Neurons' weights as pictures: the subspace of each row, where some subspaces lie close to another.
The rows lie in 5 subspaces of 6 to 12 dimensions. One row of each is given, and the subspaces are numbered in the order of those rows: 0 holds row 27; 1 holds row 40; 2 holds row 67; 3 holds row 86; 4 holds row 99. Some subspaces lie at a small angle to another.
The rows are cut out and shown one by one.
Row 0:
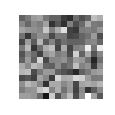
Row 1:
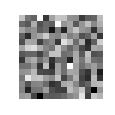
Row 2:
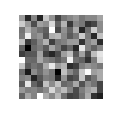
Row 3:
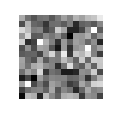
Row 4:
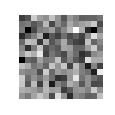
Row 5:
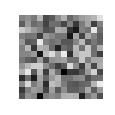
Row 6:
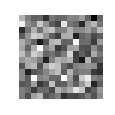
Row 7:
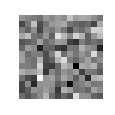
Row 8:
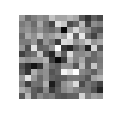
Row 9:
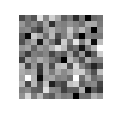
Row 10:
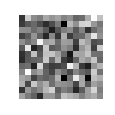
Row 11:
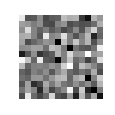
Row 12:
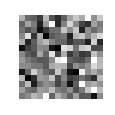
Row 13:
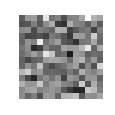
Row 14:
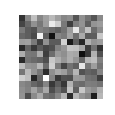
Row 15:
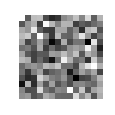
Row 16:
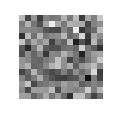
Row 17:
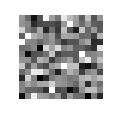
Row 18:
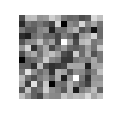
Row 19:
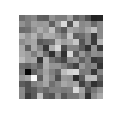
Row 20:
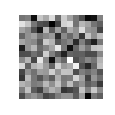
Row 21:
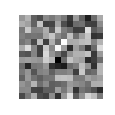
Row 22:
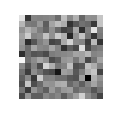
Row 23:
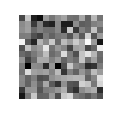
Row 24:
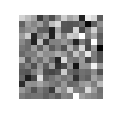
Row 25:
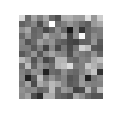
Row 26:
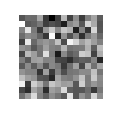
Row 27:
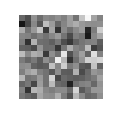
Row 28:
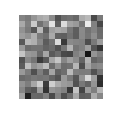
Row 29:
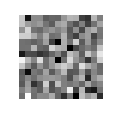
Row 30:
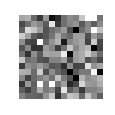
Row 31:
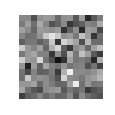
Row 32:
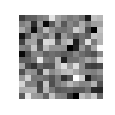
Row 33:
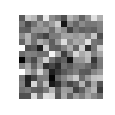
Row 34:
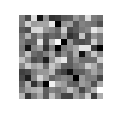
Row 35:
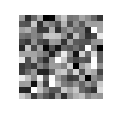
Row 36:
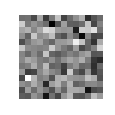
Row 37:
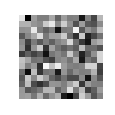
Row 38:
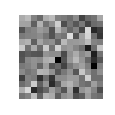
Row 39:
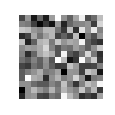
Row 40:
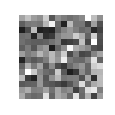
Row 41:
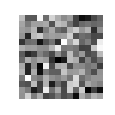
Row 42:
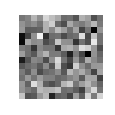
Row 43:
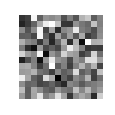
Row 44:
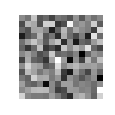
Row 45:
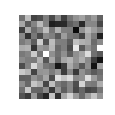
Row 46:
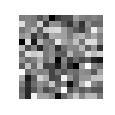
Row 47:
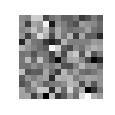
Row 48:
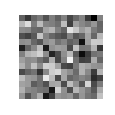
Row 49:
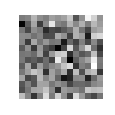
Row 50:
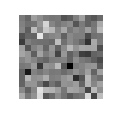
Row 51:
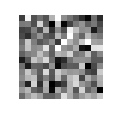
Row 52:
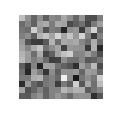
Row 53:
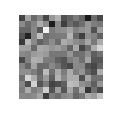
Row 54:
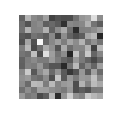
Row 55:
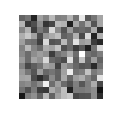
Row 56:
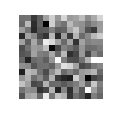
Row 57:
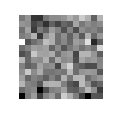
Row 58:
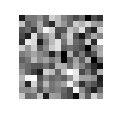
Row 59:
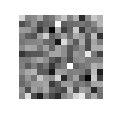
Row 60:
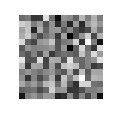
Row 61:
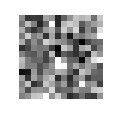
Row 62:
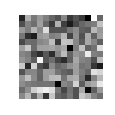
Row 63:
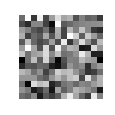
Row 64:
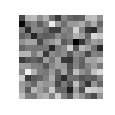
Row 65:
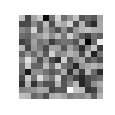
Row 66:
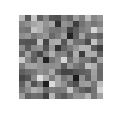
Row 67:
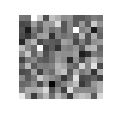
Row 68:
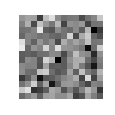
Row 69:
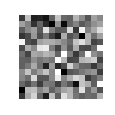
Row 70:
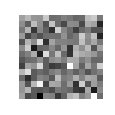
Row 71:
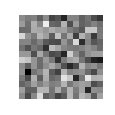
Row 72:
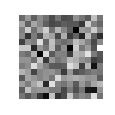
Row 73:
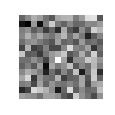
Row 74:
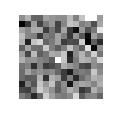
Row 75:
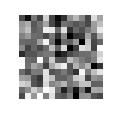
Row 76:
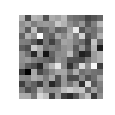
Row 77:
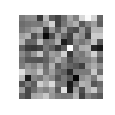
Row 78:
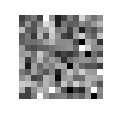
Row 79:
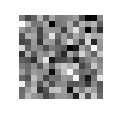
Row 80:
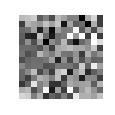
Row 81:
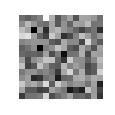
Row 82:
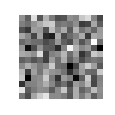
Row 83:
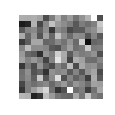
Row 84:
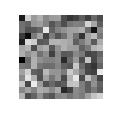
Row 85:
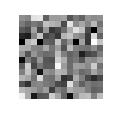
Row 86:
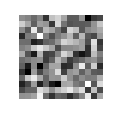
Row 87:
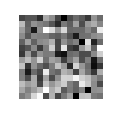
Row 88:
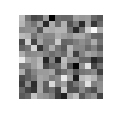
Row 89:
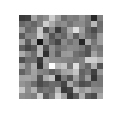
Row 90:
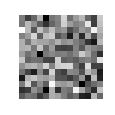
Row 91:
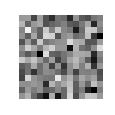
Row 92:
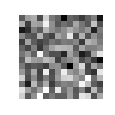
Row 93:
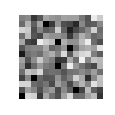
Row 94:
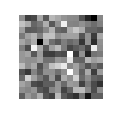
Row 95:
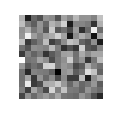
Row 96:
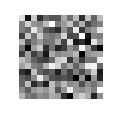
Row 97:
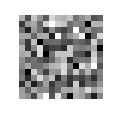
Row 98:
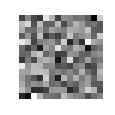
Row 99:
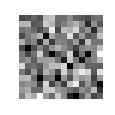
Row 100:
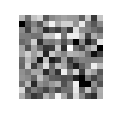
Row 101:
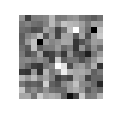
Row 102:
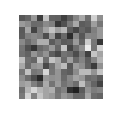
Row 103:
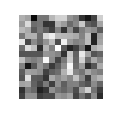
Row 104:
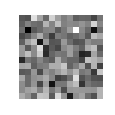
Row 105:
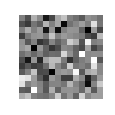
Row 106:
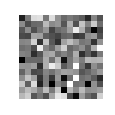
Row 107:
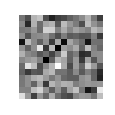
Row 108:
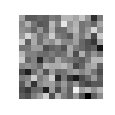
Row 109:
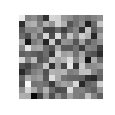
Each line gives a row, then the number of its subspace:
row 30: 2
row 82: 2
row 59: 4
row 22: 4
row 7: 0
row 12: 1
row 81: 3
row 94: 2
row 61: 1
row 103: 2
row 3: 1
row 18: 2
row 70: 3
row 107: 2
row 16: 4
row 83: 0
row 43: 0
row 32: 1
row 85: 1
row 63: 4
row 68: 0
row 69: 3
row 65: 3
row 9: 4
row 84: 3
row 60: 3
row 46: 0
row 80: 4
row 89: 0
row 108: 1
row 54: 2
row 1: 4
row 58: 1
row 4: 2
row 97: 2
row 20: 0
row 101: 1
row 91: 2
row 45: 3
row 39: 3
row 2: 4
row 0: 1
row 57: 3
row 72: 3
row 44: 4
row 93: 1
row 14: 0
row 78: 3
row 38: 0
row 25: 3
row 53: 3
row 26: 0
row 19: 1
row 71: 1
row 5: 1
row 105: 0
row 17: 0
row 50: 3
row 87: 1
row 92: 1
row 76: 3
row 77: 2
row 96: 4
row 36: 3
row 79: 0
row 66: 4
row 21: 2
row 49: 2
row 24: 4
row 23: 3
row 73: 0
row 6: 3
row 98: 0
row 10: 2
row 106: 0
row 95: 4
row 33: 0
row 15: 1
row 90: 1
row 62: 3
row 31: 3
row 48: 0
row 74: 0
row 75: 3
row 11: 3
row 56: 1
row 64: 3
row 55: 4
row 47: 1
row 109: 0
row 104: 2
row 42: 3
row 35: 0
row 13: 3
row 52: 3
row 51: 3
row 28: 3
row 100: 3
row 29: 3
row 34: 4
